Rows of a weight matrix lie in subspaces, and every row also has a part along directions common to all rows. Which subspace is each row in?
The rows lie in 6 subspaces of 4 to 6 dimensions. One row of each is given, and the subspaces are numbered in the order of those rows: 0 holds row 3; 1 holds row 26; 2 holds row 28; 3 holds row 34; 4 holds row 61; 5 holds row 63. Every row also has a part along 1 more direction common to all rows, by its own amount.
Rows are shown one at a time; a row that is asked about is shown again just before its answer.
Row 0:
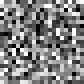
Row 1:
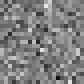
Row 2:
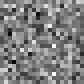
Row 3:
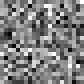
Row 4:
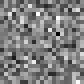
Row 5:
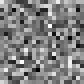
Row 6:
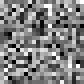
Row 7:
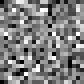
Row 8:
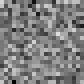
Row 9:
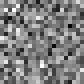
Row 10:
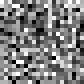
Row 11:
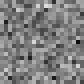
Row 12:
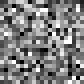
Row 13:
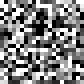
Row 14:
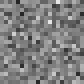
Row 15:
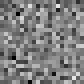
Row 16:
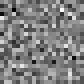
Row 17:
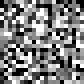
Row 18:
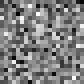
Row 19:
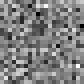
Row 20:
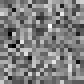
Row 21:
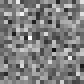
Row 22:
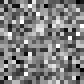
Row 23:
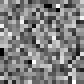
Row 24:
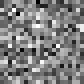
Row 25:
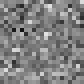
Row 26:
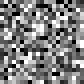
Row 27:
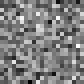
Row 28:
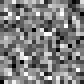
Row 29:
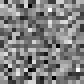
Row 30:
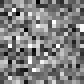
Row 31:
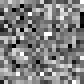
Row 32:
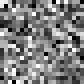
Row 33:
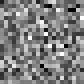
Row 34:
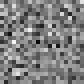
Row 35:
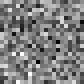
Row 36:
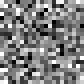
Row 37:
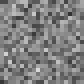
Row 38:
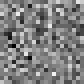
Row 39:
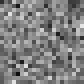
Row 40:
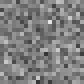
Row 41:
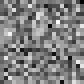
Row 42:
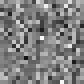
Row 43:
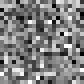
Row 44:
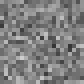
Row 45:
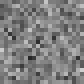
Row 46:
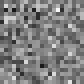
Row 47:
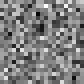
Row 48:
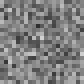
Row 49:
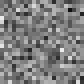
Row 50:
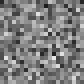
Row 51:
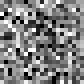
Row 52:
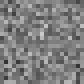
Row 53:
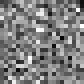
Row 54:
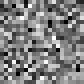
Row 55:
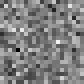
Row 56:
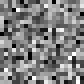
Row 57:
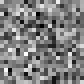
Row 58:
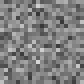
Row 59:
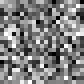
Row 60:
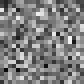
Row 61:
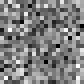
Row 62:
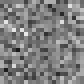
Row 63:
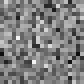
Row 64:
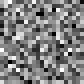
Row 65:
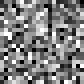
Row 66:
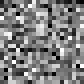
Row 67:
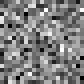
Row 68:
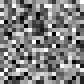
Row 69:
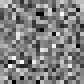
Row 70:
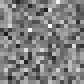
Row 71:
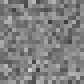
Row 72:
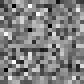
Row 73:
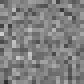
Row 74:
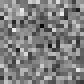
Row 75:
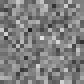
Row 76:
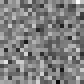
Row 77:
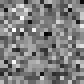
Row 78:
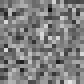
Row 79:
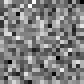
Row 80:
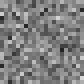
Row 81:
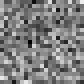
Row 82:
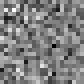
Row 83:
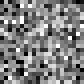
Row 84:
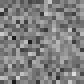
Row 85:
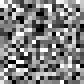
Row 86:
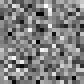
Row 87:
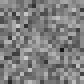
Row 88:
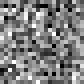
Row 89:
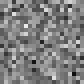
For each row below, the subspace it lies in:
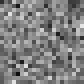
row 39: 2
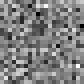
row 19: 4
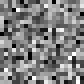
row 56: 3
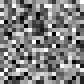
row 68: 3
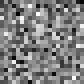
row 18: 0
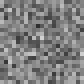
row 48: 4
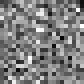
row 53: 5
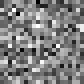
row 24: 4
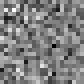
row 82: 4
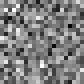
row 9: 4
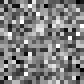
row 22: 4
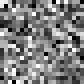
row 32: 2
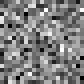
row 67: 3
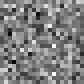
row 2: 4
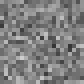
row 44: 2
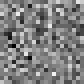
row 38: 0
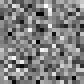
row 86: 5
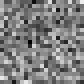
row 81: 5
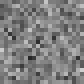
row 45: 5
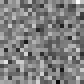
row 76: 4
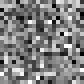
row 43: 0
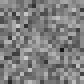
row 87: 3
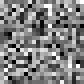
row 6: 0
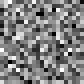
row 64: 5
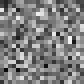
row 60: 5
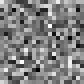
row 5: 1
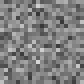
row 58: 2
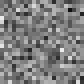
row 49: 3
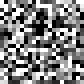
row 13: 2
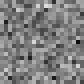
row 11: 3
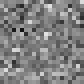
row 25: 2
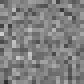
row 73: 3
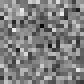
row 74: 2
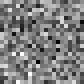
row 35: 2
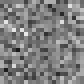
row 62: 2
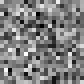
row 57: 2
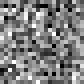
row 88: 4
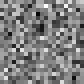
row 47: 1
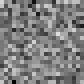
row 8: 2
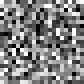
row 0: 5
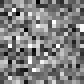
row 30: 4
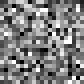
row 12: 1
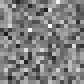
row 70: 1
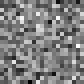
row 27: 0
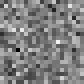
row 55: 2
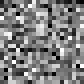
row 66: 3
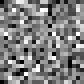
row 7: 1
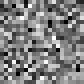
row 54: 1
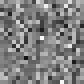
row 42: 1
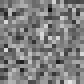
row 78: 4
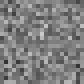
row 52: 4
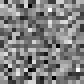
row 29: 1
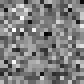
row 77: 2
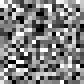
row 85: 5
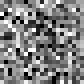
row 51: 2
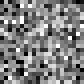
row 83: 4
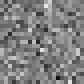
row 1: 5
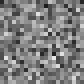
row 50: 0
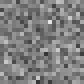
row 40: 0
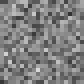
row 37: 1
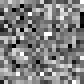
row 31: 2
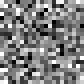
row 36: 3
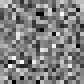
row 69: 5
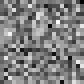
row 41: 0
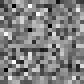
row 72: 1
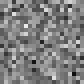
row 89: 3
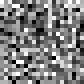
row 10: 2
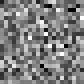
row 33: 0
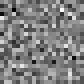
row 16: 3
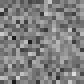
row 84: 5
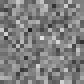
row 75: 1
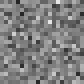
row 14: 0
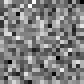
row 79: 5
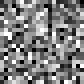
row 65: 3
